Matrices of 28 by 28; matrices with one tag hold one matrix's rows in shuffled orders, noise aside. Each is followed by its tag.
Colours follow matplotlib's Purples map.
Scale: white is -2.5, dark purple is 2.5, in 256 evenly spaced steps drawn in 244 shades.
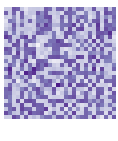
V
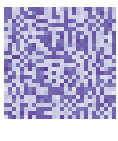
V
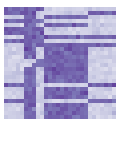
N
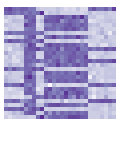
N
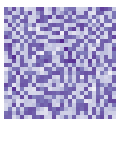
V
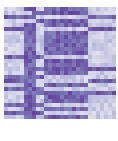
N
